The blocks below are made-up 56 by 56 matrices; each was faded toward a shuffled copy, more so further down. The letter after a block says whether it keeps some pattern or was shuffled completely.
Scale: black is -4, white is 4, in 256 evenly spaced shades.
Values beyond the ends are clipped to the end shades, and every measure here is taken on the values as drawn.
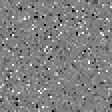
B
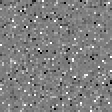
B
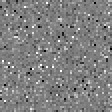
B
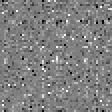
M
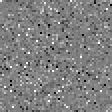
B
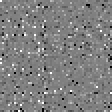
M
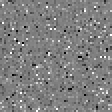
B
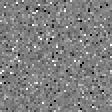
B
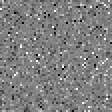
B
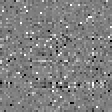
M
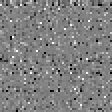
M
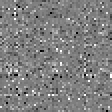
M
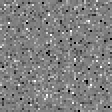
B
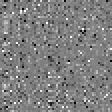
M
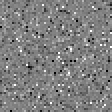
B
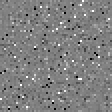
B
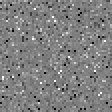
B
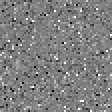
B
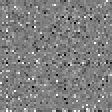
M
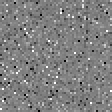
B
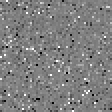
B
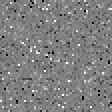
B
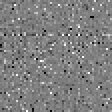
M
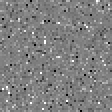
B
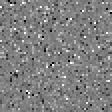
B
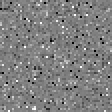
B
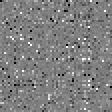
M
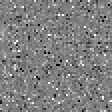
B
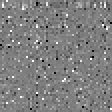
M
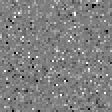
B
